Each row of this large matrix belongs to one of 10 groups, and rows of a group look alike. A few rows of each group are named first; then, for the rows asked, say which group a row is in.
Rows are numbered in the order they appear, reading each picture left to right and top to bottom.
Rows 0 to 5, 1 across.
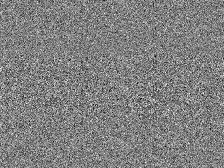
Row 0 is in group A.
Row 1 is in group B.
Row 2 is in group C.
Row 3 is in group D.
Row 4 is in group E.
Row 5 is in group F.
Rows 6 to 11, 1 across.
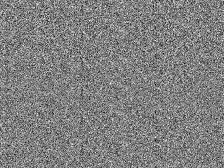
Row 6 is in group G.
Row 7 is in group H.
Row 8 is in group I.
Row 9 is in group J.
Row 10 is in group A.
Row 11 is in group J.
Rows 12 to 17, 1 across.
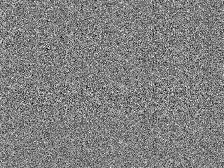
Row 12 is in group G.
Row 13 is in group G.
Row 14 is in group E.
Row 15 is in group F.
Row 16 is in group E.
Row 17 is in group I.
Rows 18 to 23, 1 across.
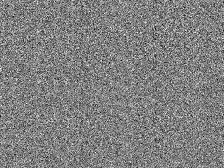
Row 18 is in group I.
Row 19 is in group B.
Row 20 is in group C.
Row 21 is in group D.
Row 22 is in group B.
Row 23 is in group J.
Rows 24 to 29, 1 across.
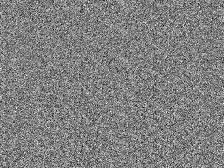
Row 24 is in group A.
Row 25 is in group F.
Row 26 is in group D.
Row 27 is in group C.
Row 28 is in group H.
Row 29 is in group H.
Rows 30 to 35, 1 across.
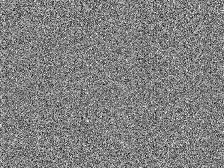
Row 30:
H
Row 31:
E
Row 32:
E
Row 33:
A
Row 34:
C
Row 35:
F
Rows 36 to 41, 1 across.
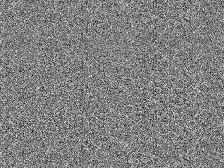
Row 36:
D
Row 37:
C
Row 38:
E
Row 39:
B
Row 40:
E
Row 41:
D
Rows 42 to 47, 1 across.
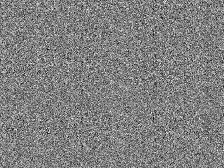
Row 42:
B
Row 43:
G
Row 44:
B
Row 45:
I
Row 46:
G
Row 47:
H
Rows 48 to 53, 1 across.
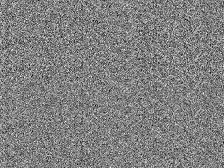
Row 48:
D
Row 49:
E
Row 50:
E
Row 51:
D
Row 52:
E
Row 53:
I
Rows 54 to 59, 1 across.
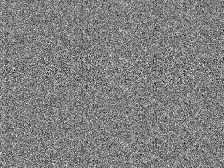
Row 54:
D
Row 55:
I
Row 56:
I
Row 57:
D
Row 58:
E
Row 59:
D
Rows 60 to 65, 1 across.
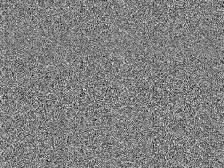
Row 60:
A
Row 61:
I
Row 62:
A
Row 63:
A
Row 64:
G
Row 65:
G
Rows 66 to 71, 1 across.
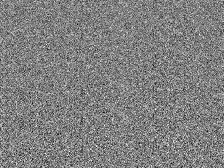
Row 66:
I
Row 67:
G
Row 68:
B
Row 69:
A
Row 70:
A
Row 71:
E
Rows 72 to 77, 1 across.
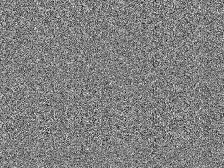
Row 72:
H
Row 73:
H
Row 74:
B
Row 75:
G
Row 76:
G
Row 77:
C
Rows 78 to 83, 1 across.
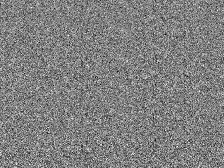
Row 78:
B
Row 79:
F
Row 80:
D
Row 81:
B
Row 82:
G
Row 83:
C
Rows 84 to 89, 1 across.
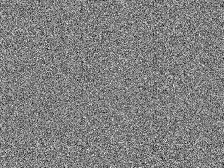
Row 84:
A
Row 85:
G
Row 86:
I
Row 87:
E
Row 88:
A
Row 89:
B
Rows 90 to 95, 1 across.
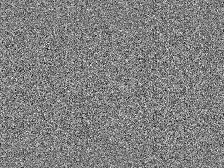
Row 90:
B
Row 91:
G
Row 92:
E
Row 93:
F
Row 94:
I
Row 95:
B
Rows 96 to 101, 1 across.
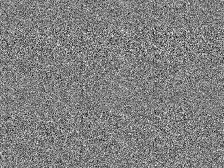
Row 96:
F
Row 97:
F
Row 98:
A
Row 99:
I
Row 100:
J
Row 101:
A
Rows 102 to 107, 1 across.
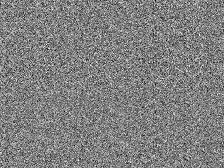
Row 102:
B
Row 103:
G
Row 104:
E
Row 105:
B
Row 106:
H
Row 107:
D
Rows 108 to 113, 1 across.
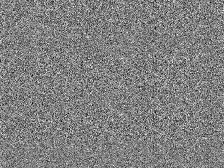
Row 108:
H
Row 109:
C
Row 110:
F
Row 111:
E
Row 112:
F
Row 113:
G
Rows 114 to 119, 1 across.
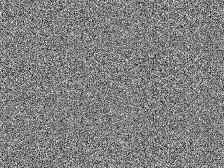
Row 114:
E
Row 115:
G
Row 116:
E
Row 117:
B
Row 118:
G
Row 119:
F
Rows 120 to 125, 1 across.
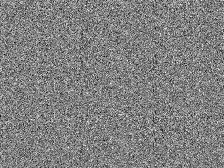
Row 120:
F
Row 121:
J
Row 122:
C
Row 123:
G
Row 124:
B
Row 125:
A
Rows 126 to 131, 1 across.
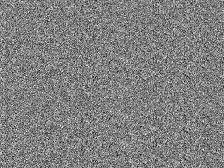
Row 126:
G
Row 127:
H
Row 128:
D
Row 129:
I
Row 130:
D
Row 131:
D
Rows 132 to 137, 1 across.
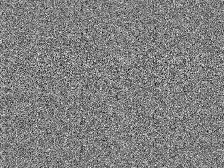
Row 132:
G
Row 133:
C
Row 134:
F
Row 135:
J
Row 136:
A
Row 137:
A
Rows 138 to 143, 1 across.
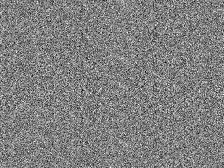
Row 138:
A
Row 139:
C
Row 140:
F
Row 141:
H
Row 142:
H
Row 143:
I
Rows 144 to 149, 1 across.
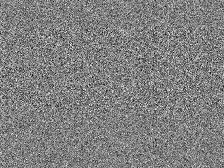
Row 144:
F
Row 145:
F
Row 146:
E
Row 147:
A
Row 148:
E
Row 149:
D
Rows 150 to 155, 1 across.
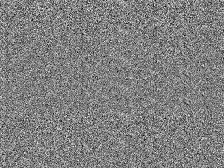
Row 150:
F
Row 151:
I
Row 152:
D
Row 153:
D
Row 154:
F
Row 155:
H
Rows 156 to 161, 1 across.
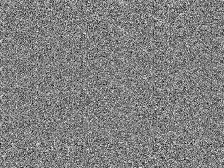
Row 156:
F
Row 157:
A
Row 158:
A
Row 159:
A
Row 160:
E
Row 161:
B
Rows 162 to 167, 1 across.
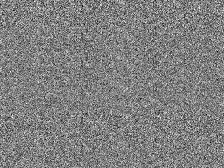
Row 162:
H
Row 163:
C
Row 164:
C
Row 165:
D
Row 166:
J
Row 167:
H
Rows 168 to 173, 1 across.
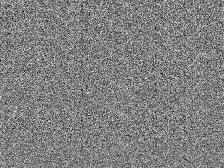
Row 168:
J
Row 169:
J
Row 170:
B
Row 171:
C
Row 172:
F
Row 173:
D
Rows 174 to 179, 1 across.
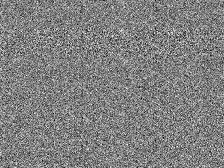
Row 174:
A
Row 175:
F
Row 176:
D
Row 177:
E
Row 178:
H
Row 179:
C
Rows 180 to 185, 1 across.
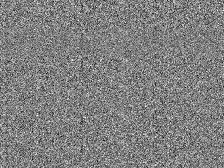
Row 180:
H
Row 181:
I
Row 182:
J
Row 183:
B
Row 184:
A
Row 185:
A
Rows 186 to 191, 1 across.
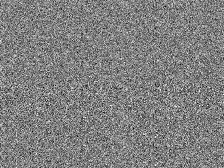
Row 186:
F
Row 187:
C
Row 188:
G
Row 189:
J
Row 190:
A
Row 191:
A
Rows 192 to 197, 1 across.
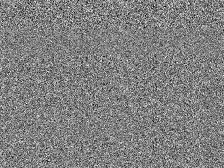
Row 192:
F
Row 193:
I
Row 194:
C
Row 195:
D
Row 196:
B
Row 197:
G
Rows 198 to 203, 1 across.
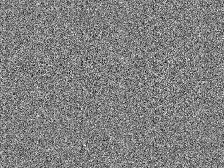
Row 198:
B
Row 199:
H
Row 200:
F
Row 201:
H
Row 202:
B
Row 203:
A
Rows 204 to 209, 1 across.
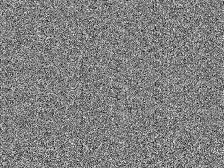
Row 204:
G
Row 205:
H
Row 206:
J
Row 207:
J
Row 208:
A
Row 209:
H
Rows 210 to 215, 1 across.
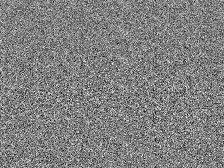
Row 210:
F
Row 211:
D
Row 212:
A
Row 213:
F
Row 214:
B
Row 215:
J
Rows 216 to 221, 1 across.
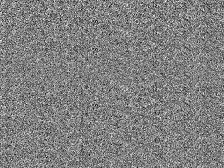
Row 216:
D
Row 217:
D
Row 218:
B
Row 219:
D
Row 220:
J
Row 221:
J
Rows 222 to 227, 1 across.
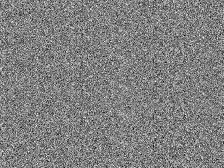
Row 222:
E
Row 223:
I
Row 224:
A
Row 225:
I
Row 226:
A
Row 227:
G
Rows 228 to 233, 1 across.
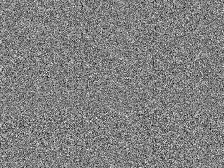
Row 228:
H
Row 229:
C
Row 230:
G
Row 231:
B
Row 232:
E
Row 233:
B
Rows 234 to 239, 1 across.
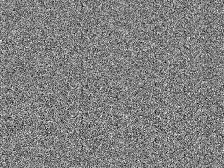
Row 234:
H
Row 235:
D
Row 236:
F
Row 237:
J
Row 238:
J
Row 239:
H
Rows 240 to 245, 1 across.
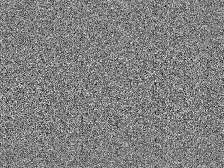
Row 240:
F
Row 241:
A
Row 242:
B
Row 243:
G
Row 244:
J
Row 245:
J
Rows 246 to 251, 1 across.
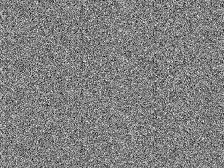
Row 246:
A
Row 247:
I
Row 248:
A
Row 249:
G
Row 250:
D
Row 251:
A
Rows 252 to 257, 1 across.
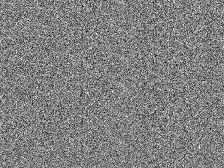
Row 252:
H
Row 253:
E
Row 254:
F
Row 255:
A
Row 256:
E
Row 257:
H
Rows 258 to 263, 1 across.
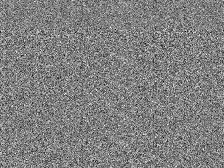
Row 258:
I
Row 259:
B
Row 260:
A
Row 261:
E
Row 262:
A
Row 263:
D
